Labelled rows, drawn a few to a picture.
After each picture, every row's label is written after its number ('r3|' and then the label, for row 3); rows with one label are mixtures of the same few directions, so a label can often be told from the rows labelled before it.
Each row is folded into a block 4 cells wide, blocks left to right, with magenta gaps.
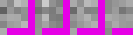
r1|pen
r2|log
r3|pen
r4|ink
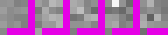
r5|pen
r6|pen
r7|pen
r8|log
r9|log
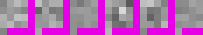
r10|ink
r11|pen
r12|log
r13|ink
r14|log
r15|pen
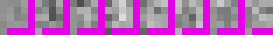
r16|ink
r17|ink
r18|log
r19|ink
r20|ink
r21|log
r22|log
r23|pen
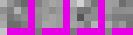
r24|ink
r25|ink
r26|log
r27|pen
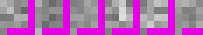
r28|pen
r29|ink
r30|pen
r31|ink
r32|ink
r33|log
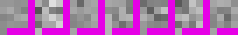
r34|pen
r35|pen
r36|log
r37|ink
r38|pen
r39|pen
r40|log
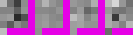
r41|ink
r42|log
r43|ink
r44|log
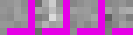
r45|ink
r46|ink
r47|pen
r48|ink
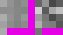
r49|ink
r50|pen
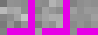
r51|pen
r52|pen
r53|pen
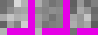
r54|pen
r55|ink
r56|log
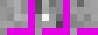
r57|ink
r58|log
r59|log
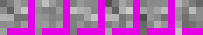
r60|pen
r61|log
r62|pen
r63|pen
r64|ink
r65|ink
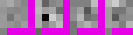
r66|log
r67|log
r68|ink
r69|log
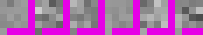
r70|log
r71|pen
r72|pen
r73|ink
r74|pen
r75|pen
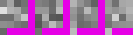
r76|pen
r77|ink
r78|ink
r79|log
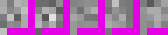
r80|log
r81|log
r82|pen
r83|log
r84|log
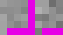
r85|ink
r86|pen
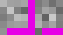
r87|pen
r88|log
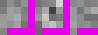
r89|log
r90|ink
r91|pen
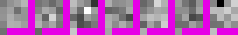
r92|ink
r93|log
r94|ink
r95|pen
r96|pen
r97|ink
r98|log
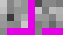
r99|log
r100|pen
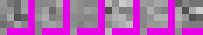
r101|ink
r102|ink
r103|ink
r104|pen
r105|pen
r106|pen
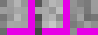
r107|ink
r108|ink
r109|ink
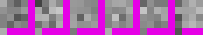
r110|ink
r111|pen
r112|log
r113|log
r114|pen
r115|ink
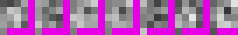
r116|log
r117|pen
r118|ink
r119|ink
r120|ink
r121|log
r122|ink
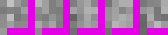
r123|log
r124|pen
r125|ink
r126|ink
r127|ink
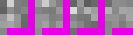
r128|log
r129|log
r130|pen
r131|pen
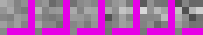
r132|pen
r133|pen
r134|pen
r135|ink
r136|pen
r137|pen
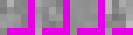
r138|log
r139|ink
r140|ink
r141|log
